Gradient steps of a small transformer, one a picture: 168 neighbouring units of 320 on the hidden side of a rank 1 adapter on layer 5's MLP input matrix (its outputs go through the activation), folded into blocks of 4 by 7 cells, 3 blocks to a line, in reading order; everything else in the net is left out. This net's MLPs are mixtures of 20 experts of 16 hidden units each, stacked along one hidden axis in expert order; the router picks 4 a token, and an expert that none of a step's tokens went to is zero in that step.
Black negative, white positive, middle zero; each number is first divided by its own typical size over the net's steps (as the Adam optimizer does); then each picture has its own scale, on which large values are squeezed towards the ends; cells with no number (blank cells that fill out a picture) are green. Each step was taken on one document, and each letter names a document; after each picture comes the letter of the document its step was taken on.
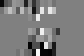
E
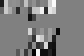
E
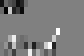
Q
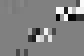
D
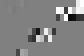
D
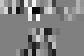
E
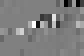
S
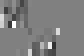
Q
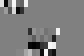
E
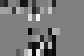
E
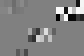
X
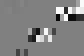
D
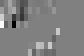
Q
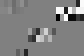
X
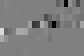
S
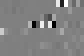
Q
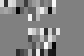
E
